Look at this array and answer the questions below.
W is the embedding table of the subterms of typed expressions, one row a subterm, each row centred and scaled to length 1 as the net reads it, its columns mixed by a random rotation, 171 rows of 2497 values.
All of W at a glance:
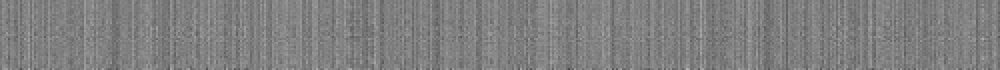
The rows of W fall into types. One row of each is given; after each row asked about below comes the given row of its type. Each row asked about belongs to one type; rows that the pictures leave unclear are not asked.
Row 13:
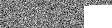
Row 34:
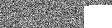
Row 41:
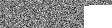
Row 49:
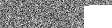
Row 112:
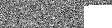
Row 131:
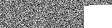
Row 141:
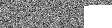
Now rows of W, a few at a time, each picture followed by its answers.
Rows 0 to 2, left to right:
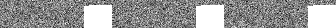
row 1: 13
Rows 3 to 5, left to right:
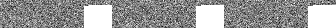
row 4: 41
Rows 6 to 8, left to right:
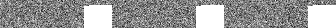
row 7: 34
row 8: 112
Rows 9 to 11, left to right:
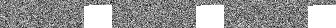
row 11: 41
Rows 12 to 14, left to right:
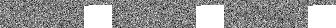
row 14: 49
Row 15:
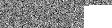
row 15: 49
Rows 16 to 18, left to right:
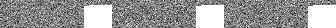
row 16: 13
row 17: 41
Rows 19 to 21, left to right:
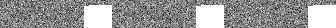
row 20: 49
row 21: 13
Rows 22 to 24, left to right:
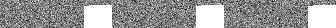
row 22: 41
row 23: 131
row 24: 34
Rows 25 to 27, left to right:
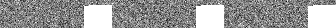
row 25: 141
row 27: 41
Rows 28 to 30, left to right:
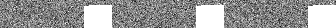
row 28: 49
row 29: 131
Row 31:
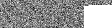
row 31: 112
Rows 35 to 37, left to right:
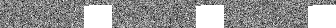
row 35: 49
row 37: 13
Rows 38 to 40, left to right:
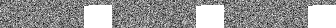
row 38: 141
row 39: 13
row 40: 141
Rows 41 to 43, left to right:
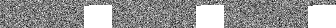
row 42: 13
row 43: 34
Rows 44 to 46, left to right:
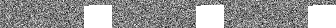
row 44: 49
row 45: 131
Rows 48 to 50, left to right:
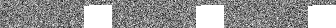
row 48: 13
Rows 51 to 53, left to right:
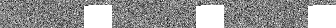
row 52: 34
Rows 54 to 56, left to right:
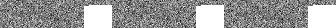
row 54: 49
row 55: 49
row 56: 49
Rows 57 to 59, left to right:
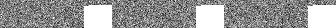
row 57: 112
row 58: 49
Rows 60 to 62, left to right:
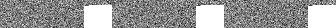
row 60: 131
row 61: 141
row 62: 141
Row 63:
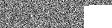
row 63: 49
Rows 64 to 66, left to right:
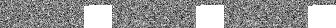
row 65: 112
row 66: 112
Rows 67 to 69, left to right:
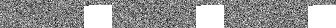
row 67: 34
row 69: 131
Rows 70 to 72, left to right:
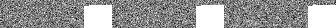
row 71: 13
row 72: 112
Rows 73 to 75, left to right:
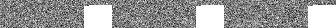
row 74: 34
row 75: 112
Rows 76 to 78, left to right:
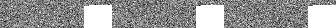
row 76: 13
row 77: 34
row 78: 41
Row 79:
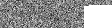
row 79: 49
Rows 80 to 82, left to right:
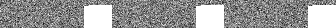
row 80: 141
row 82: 112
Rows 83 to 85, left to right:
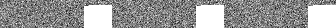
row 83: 141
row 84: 13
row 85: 13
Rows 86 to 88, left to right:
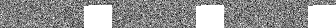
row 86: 112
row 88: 141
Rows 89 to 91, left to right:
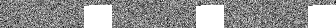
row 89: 13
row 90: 34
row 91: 13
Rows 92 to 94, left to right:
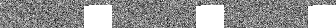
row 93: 34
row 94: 34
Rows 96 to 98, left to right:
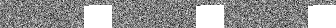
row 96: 49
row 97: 141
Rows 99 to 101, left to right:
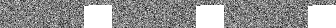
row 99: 141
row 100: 112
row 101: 112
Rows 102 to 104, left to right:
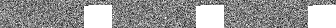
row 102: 141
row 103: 112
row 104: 131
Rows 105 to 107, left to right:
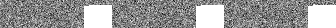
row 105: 49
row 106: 131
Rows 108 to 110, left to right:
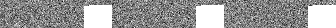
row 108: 41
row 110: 141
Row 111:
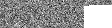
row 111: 41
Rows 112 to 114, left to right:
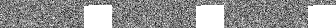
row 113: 141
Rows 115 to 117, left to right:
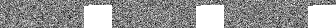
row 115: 112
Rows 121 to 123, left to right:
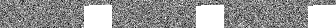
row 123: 41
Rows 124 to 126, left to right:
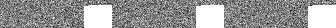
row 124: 112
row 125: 34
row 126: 141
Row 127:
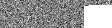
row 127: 13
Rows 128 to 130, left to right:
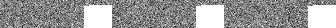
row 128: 49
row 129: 13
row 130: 112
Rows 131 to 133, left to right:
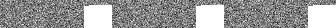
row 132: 131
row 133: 41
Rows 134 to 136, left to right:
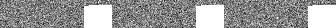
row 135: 131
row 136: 112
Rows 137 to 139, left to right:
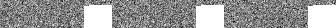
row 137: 13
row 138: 13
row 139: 131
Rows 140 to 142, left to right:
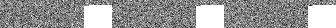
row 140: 49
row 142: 141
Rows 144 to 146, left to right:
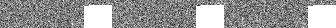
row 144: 49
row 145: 141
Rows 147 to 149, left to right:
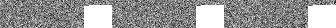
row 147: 49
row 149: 13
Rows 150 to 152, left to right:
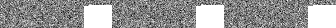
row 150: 112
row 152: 49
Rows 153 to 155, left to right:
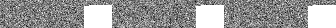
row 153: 41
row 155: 112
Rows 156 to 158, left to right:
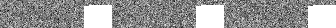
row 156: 49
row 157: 13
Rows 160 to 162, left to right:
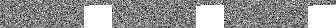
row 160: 41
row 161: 112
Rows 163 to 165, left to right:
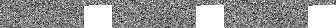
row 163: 34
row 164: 131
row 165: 131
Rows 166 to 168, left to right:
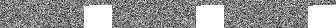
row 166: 131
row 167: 34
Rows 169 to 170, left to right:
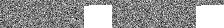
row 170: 41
